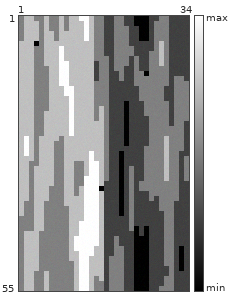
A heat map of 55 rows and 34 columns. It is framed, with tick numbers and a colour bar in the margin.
Grain: streaks running down. Ninth with the lowest average: bottom right. Lone odd cells: 3, each lower than its neighbours. Seam: vertical, 50% of the way across, the left part higher.
